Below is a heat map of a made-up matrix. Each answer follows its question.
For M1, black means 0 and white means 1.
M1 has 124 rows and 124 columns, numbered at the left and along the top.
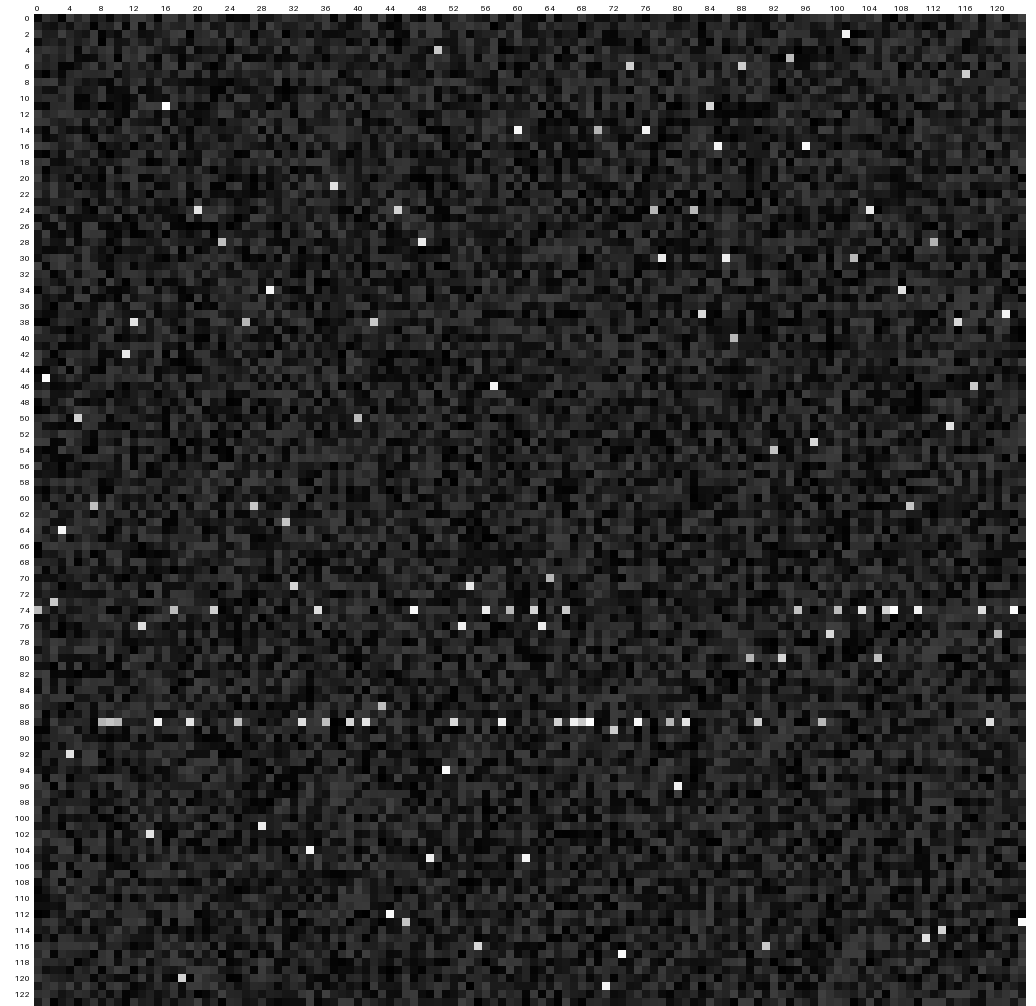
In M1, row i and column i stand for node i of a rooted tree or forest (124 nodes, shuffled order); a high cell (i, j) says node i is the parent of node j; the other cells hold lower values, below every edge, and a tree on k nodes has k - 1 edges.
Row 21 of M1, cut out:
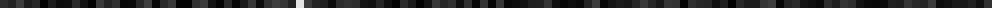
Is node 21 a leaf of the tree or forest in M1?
no
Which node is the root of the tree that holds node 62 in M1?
6
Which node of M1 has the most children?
88
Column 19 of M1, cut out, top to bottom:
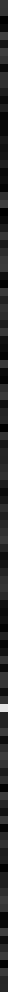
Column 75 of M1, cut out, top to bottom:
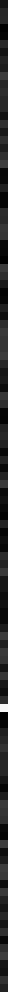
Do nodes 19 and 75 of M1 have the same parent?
yes
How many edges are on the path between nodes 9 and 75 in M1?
2
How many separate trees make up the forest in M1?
5
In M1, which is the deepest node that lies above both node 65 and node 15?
88
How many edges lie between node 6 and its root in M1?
0
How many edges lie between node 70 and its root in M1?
3
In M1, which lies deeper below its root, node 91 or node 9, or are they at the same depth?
node 91
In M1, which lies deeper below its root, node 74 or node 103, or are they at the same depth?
node 103
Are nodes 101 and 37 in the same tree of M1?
yes
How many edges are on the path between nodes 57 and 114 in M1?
3
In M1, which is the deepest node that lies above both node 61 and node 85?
16
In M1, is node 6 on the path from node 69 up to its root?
yes
